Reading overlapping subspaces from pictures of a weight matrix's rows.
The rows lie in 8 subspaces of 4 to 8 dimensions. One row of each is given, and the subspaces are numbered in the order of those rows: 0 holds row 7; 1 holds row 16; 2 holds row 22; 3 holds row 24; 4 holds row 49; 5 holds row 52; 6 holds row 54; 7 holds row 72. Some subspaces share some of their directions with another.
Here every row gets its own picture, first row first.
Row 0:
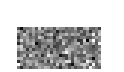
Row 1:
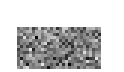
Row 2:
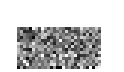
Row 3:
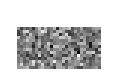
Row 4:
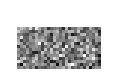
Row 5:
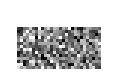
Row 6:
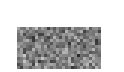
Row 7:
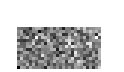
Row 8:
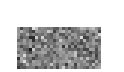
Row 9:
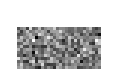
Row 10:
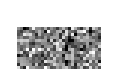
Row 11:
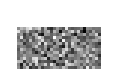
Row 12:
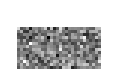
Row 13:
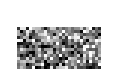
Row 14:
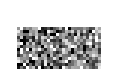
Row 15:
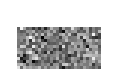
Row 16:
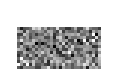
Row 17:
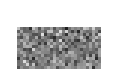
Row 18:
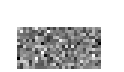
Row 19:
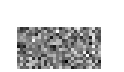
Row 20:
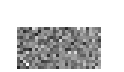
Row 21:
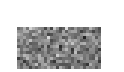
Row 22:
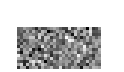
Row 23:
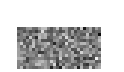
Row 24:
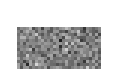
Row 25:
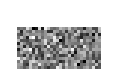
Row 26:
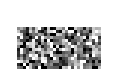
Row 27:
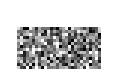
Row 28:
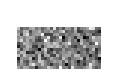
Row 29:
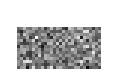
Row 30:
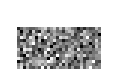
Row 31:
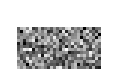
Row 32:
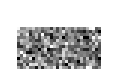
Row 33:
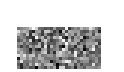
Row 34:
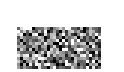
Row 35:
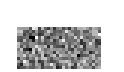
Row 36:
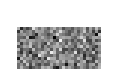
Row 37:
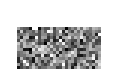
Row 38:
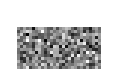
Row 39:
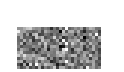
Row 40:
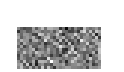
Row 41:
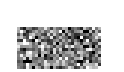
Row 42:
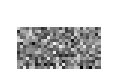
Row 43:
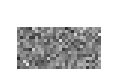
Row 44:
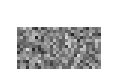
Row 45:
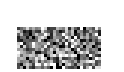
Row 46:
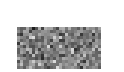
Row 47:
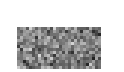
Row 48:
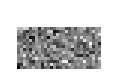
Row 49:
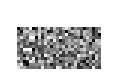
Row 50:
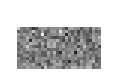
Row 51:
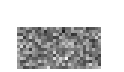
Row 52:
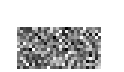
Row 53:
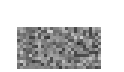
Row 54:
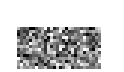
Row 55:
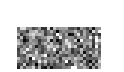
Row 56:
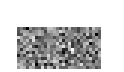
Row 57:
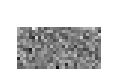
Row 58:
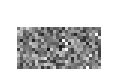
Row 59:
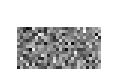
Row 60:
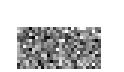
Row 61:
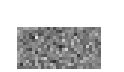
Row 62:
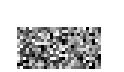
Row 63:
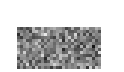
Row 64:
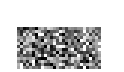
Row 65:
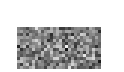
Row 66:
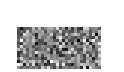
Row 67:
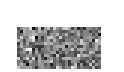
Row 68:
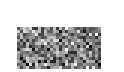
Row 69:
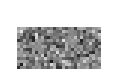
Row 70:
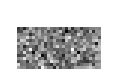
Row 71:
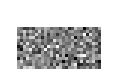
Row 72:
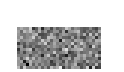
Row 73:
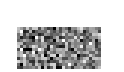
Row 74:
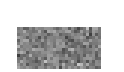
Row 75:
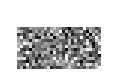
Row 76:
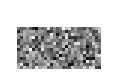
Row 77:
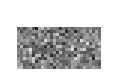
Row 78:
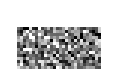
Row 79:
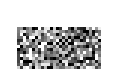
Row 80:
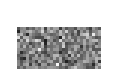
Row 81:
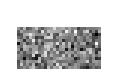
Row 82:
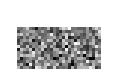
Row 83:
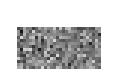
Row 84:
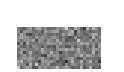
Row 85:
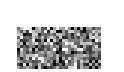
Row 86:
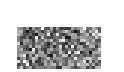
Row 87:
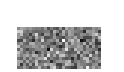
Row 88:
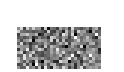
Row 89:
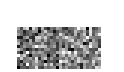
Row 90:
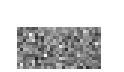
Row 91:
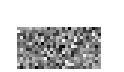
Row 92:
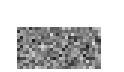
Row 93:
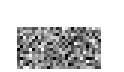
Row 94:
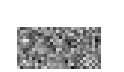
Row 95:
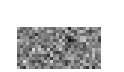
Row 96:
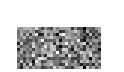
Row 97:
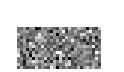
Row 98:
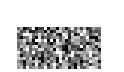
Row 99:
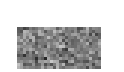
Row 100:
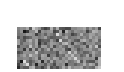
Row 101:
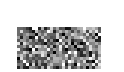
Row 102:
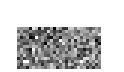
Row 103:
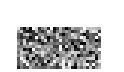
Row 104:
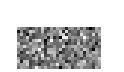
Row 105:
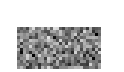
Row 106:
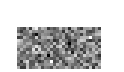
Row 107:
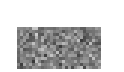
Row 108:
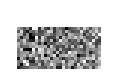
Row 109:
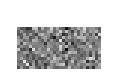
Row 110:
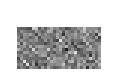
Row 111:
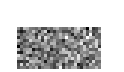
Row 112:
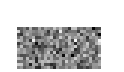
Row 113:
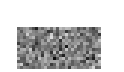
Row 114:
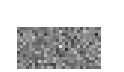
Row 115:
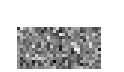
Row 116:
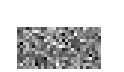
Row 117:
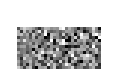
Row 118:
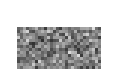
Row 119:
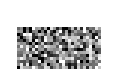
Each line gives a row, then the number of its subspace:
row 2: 7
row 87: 2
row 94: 0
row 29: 5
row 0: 1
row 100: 2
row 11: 1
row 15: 6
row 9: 5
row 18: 1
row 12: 6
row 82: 1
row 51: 5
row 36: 6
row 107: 3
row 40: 3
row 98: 0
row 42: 7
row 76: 1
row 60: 3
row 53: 2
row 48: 2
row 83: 7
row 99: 2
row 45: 7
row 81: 3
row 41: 5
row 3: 6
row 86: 3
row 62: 1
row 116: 7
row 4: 1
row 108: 3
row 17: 4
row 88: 0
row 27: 0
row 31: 5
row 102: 5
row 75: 5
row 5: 1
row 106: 2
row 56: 2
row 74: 2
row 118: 6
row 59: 0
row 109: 1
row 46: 6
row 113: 1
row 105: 6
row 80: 6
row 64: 3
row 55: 0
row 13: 5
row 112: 1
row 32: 4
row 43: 7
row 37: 3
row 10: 0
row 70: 3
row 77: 3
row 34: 0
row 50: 4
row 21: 6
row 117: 0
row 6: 0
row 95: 2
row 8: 6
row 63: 7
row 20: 2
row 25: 6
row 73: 7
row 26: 0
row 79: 5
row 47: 6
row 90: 3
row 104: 6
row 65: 1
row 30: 7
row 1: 5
